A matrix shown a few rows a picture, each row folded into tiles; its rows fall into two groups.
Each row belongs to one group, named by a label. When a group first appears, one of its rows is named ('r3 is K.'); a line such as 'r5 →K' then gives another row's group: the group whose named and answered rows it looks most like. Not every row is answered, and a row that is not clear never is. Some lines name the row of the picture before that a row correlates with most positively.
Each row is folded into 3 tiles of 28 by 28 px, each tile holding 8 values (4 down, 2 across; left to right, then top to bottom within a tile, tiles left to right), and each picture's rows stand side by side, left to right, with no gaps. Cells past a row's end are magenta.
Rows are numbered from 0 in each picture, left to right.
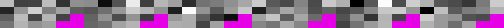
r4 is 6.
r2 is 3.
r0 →6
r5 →3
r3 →6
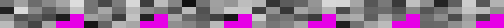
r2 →3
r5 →6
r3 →3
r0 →3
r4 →6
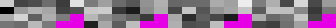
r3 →6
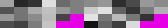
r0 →6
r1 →3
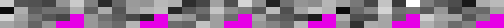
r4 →6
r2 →6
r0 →3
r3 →3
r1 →3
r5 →3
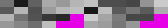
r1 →3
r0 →3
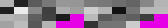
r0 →3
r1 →3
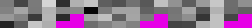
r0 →6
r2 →6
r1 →6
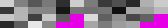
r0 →6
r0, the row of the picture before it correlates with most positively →1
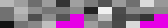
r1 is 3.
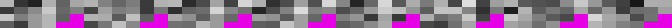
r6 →3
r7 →3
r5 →6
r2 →6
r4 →6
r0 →6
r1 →6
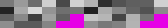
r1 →6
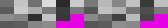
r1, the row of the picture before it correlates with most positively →0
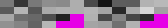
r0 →3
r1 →3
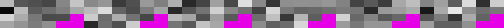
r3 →6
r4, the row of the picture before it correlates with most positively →1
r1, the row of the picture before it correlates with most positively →1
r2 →6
